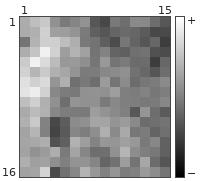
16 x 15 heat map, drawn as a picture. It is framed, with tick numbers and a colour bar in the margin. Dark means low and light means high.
The top left is the ninth with the highest average. No regular stripes run through it. No row or column stands out. The left part is higher, up to a seam about 20% of the way across.
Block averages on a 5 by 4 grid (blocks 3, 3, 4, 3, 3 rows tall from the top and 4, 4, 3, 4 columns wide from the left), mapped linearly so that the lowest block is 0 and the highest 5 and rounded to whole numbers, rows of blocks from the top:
4200
5210
4221
2231
3221
